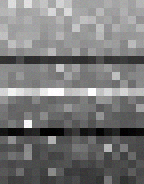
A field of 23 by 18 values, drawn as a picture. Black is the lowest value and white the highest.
There is an overall slope up to the top. Rows 8, 12 and 17 stand out from the rest. The values follow a bell shape. On average the colour sits 50% of the way up the scale.
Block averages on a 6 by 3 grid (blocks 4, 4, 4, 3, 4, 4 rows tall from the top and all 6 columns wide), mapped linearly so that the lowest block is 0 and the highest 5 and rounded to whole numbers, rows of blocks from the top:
5 5 5 / 3 3 3 / 4 4 4 / 2 2 2 / 1 0 0 / 0 0 0
